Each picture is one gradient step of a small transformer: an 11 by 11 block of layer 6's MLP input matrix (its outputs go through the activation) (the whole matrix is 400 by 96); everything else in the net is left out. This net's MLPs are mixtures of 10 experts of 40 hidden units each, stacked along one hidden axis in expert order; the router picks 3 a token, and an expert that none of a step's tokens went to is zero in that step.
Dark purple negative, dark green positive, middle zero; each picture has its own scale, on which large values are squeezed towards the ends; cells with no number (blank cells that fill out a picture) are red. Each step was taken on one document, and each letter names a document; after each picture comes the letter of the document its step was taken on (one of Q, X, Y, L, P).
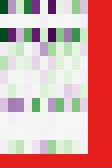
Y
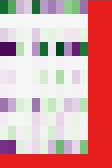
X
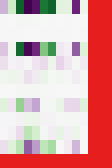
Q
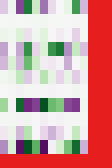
Q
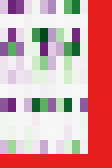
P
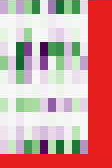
Q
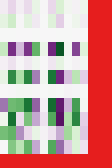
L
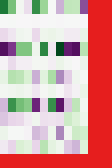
X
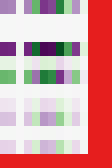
L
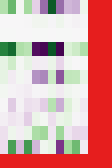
X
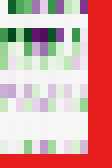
Y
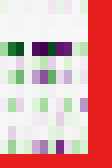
X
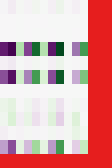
L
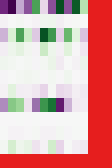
Y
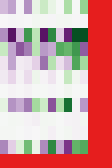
P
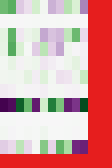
P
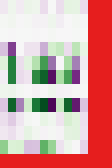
L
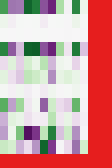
Q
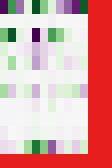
Y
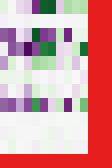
Y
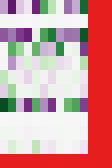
Y
